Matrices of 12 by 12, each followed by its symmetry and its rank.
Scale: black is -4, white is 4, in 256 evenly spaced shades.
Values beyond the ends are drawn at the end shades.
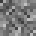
symmetric, full rank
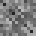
symmetric, full rank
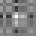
symmetric, rank one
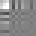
symmetric, rank one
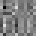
neither, rank two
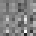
neither, rank two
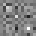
symmetric, rank two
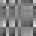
neither, rank one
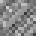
symmetric, full rank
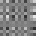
neither, rank one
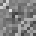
symmetric, full rank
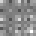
symmetric, rank two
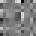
neither, rank two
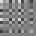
symmetric, rank one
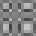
symmetric, rank one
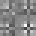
symmetric, rank two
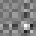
symmetric, rank two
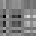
neither, rank one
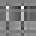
neither, rank one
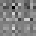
neither, rank two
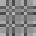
symmetric, rank one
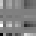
neither, rank one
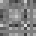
symmetric, rank two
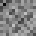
symmetric, full rank
